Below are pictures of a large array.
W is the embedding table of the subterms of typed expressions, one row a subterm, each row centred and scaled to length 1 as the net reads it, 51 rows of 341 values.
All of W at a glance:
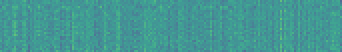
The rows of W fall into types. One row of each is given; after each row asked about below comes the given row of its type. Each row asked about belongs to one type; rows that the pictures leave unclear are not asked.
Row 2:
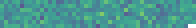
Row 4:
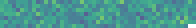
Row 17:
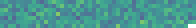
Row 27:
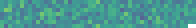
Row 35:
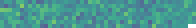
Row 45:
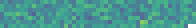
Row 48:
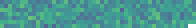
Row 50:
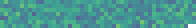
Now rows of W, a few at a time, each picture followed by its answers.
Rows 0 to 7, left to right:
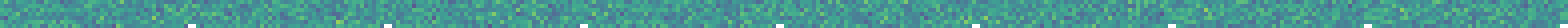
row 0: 50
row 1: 45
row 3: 50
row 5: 45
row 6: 35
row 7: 35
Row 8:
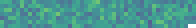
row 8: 27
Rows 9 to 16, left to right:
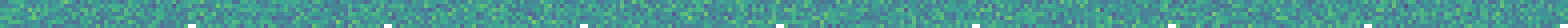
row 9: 35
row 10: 50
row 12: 4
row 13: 48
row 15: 48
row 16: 27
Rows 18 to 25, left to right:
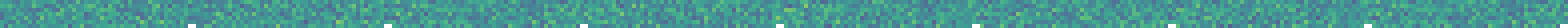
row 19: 17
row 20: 50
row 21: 4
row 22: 35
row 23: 48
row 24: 35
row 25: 50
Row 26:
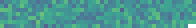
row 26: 48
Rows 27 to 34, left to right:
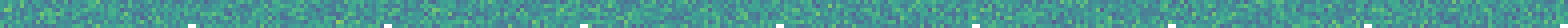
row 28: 45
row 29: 17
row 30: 48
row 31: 4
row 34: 4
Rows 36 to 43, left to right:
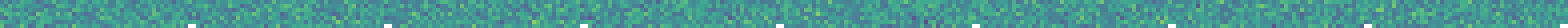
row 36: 48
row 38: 17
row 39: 27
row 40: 4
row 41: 4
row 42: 45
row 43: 27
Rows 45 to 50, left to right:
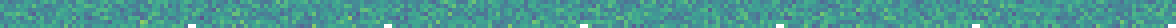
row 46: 17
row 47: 17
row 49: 48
